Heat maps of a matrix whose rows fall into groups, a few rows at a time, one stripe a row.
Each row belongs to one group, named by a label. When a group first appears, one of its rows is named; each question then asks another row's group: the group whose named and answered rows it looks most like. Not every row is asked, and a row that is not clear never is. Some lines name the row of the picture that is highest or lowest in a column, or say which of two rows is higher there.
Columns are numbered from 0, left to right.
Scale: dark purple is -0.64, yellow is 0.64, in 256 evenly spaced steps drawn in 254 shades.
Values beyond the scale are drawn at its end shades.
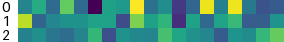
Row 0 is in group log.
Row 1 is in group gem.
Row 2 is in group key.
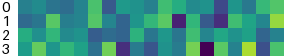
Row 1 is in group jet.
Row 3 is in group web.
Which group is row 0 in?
key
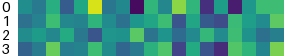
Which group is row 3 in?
jet
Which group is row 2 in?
log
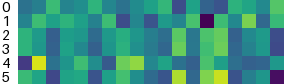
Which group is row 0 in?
jet
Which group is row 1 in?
web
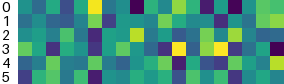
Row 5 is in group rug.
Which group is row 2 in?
log
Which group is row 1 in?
key
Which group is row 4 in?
jet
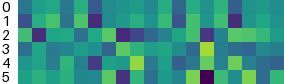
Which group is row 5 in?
web
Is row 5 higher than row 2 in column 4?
Yes
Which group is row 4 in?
log
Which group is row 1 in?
rug
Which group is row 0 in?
rug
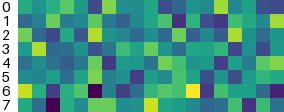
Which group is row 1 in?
jet
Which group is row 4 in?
key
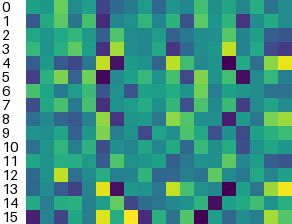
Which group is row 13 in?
key
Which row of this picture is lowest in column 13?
14
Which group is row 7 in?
rug
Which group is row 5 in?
rug
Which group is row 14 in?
web
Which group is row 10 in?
rug
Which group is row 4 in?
key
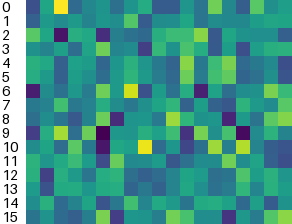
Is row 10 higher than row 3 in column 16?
No
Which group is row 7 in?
jet
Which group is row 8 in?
key
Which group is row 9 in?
rug
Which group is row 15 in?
key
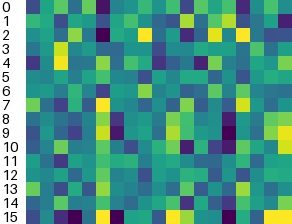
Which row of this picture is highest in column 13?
2
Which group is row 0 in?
rug
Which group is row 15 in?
key
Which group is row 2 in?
log
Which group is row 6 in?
log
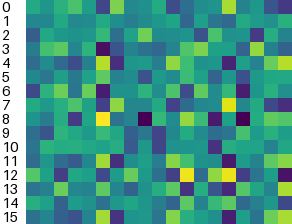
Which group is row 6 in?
rug
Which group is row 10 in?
web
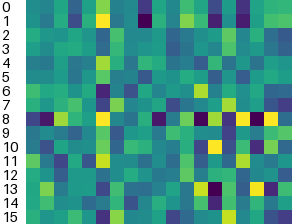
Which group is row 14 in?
web
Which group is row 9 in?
key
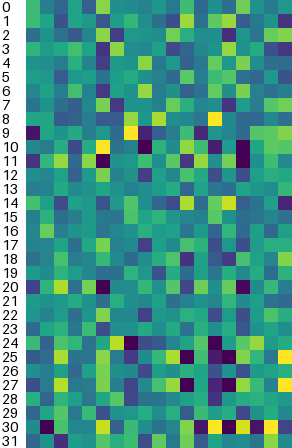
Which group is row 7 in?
key
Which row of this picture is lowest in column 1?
30
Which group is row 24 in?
web
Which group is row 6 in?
log
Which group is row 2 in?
key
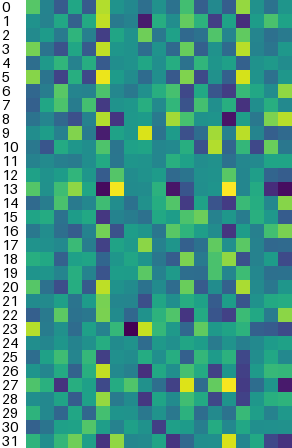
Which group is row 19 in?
log
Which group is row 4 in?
rug
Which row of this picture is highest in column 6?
13
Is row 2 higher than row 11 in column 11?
No
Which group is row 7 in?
rug
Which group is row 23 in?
gem
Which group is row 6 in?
jet
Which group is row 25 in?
rug
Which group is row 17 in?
log
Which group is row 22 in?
jet
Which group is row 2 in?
log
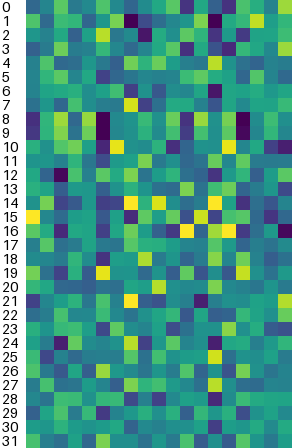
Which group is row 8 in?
rug
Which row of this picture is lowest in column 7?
1
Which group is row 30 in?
web
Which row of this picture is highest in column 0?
15
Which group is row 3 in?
jet
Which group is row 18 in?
log
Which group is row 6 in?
web
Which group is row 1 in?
web
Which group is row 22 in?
jet
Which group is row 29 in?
rug
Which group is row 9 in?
rug
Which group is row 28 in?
web
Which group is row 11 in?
log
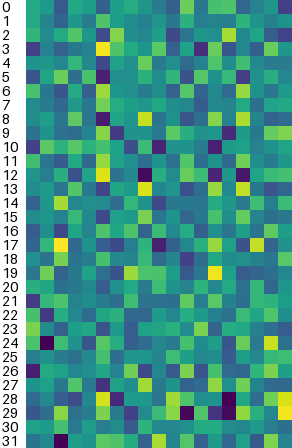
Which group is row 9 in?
key
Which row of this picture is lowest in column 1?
24
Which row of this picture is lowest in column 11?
29
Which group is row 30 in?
gem
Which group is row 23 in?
gem
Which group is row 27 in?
log
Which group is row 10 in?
web
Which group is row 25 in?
key
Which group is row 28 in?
key
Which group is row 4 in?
log
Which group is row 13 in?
log
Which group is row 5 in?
rug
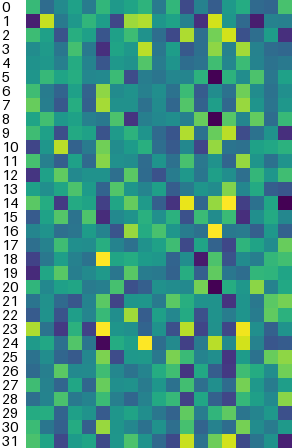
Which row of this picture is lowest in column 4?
23
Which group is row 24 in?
log
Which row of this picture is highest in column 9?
16
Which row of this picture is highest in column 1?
1
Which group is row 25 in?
key
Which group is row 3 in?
log
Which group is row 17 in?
jet
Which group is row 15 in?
rug
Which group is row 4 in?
log
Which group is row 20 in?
web
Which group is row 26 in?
jet
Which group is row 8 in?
web
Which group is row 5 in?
web
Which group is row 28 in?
jet
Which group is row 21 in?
key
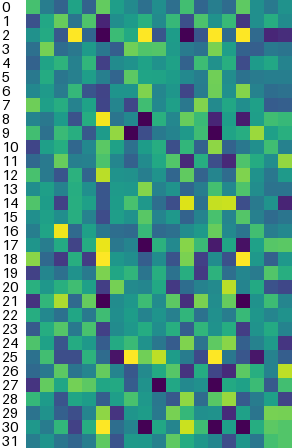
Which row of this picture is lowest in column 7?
9
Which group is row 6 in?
log
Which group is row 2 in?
log
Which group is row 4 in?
rug
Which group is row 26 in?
jet
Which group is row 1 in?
rug
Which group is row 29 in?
key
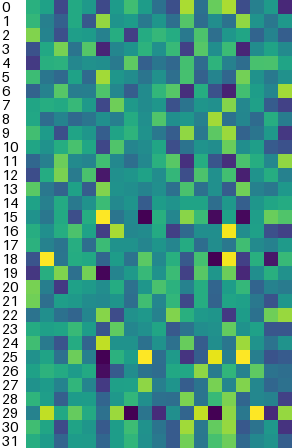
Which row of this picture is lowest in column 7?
29
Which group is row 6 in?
jet
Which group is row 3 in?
rug
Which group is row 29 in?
web
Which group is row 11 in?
jet
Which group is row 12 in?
rug
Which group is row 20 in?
gem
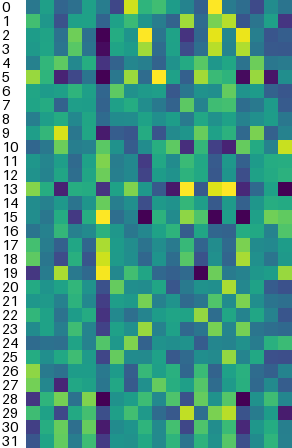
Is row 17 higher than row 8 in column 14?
No
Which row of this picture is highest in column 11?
13
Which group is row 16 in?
jet
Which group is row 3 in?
log
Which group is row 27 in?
gem
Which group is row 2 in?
log
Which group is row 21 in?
log
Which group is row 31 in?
rug
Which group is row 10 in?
jet
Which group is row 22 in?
gem
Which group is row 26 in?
gem
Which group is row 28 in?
rug
